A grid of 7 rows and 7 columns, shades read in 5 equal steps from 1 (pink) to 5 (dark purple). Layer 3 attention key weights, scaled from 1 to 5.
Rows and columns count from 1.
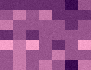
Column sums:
20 18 21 20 23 27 19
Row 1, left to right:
4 4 4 4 4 5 3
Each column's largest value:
4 4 4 4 4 5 4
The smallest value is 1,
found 3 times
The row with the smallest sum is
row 5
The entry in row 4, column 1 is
4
